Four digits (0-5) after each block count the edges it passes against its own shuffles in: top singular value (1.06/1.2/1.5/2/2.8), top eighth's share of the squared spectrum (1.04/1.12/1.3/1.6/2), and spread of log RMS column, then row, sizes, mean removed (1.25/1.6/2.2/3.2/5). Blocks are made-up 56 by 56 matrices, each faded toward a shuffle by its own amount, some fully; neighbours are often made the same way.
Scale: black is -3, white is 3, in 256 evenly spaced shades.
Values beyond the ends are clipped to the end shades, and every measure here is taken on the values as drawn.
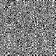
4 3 2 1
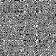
3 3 1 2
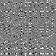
4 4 2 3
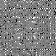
4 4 1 2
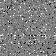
3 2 0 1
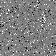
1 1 0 0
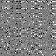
4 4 2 2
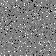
1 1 0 0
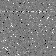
2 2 0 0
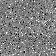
0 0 0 0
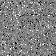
1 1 0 1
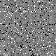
3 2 1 1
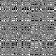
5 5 3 3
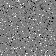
0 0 0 0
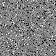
2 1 0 0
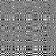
5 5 3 4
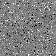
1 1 0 0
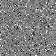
3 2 0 1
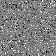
2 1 0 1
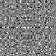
4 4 2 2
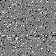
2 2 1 1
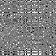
4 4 2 3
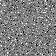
1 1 0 0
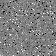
2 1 0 1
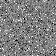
0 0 0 0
